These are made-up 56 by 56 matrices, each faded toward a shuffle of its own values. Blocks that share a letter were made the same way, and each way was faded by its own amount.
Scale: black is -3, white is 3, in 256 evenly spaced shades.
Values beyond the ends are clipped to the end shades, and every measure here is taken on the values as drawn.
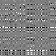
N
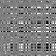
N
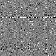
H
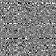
H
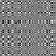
N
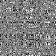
H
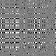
N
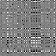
N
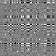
N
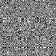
H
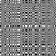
N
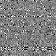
H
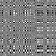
N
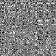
H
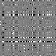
N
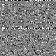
H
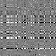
N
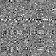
H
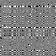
N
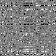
H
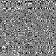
H
